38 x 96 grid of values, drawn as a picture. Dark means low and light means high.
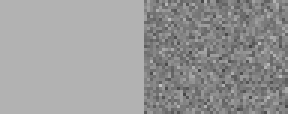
It is made of 1 by 2 panels. Panel 1,1: high, flat. Panel 1,2: middling, fine-grained.
